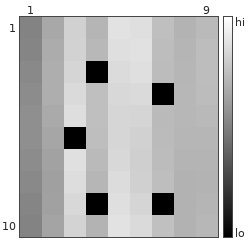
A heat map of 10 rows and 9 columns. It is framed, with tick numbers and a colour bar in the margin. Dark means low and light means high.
Lone odd cells: 5, each lower than its neighbours. Mirror symmetry: none. Average level on the scale: 70%. Calmest part: top right. Seam: none.
